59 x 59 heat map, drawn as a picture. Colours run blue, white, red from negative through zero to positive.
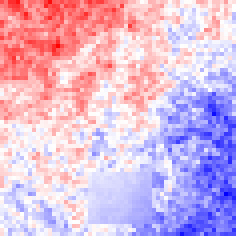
Values rise toward the top left. There are no regular stripes. There are no lone odd cells. The field is mottled with small blotches. In the bottom middle lies a patch that is calmer than the rest. The ninth with the highest average is the top left. The halves do not mirror each other. The histogram is bell-shaped.
